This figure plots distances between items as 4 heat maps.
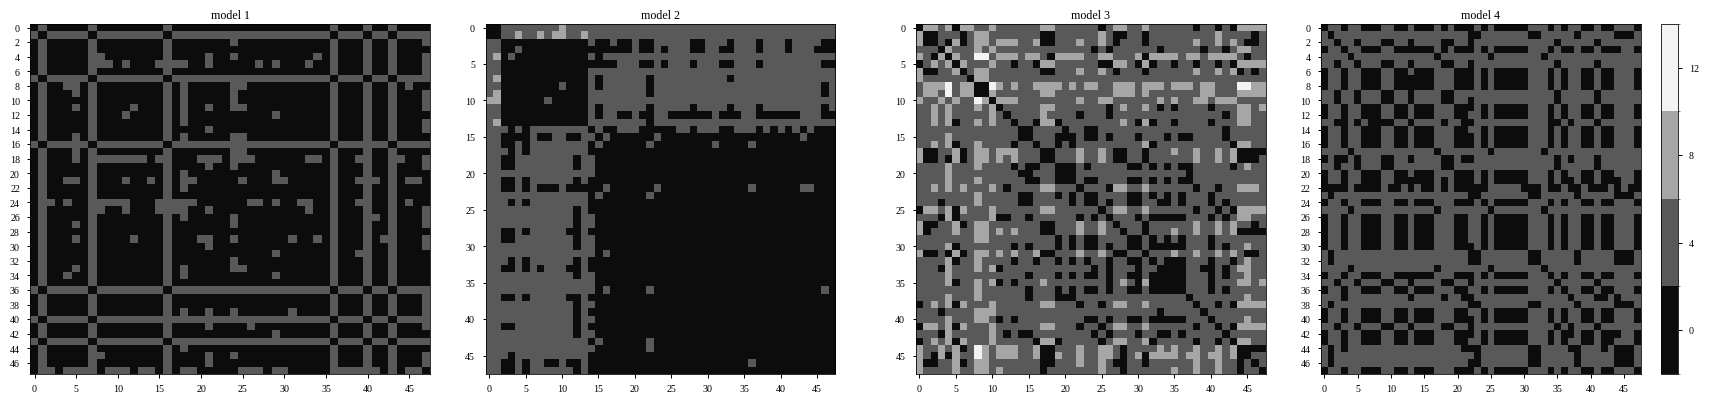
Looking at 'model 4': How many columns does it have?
48
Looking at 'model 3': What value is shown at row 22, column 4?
8
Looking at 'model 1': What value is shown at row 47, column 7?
4
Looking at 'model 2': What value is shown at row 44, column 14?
4
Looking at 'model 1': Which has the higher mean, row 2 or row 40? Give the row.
40
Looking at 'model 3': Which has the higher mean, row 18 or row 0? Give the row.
0
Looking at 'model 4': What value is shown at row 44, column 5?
4
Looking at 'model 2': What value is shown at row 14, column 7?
4
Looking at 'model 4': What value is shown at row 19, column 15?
4
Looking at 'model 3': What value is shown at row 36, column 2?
4
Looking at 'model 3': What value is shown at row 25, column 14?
4
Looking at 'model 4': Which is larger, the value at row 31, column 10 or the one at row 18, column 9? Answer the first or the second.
the first
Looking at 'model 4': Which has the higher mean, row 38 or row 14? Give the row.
38
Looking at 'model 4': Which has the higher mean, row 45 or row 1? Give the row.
45
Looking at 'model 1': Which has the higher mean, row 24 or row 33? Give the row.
24
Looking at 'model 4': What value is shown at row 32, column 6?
4
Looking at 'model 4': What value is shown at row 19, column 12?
4
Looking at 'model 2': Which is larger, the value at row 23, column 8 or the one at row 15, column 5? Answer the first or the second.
the first
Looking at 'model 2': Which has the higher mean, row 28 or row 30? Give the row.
30
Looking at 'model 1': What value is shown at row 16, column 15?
4
